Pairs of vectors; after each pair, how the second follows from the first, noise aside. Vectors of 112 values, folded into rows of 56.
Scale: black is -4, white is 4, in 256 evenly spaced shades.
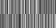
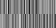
negated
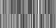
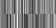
reversed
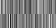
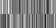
shuffled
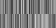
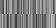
shuffled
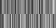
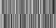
negated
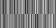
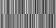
negated
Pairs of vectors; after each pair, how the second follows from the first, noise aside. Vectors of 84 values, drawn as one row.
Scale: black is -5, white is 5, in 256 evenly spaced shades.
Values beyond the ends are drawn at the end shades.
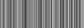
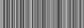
reversed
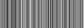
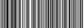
scaled up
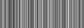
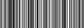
scaled up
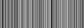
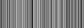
reversed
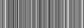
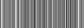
reversed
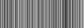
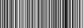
scaled up
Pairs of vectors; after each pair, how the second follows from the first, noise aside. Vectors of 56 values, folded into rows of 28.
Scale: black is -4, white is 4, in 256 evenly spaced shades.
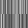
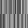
shuffled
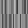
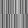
sign-scrambled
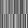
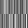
copied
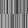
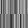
reversed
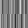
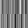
copied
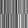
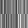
copied
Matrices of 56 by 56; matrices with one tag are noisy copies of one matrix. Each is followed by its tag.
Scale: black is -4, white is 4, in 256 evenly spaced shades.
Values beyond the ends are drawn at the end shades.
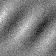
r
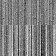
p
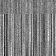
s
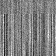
s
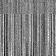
s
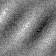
r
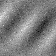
r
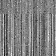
s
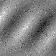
r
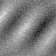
r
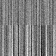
p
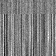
s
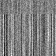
s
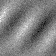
r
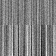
p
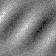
r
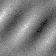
r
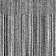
s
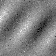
r
